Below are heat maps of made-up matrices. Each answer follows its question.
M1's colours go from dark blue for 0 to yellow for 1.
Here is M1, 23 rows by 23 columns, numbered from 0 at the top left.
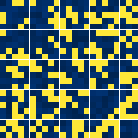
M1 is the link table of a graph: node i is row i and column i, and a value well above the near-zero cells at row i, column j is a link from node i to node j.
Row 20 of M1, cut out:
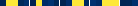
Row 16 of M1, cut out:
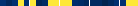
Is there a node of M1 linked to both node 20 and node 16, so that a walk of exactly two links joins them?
no
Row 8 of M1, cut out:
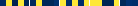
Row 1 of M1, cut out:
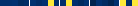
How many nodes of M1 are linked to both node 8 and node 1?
0
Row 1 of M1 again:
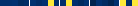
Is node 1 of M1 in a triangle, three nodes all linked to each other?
no
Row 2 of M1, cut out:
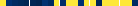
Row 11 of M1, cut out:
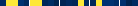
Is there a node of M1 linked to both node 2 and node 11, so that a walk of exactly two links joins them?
no
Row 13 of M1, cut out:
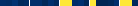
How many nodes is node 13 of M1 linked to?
5
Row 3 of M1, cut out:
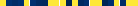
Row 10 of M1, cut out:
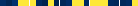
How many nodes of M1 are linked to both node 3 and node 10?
6
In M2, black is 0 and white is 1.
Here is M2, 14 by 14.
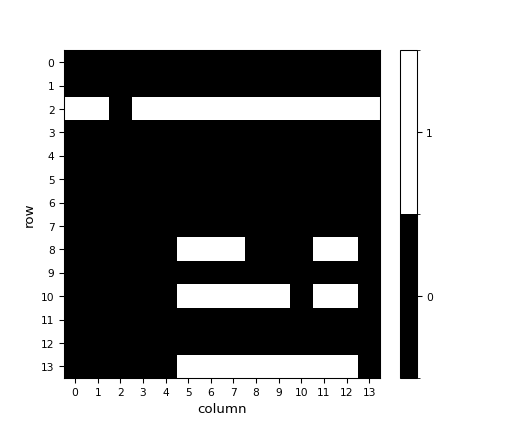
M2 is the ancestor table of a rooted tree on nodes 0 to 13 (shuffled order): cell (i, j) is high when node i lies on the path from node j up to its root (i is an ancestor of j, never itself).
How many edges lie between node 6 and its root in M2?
4
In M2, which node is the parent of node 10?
13
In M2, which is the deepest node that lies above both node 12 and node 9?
10
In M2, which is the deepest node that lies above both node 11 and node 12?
8
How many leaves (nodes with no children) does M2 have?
10
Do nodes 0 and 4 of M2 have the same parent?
yes
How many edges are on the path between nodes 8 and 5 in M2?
1
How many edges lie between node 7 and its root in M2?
4
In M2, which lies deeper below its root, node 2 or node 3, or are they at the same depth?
node 3
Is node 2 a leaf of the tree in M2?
no
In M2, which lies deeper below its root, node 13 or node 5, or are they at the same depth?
node 5
